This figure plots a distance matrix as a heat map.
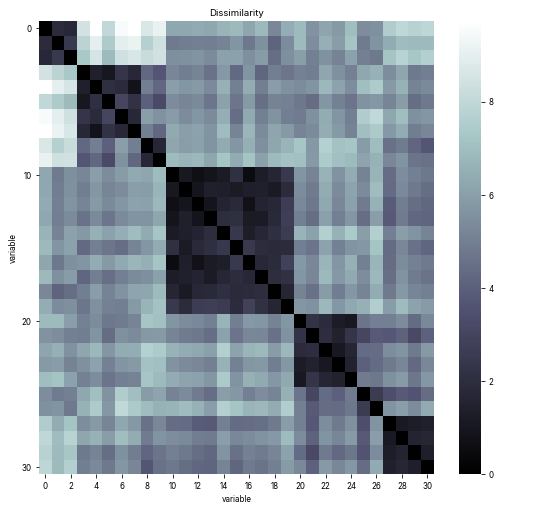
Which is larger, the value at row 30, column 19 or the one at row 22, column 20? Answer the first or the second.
the first
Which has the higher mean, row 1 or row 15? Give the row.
1
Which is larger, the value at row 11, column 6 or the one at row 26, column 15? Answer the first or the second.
the second
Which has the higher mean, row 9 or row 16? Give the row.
9
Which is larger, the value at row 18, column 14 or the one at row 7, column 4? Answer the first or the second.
the first
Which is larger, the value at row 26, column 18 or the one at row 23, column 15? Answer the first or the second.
the first
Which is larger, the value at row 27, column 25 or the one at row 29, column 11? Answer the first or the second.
the second
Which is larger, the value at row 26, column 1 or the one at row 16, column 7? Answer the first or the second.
the second
